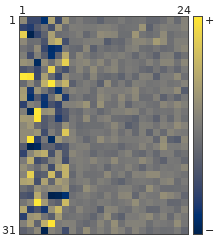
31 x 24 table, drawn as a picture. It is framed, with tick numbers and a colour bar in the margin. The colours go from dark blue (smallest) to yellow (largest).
The distribution is heavy-tailed on both sides. The grain is fine, like static. Neither half mirrors the other. No row or column stands out. The right part is calmer, past a seam about 30% of the way across. No regular stripes run through it.
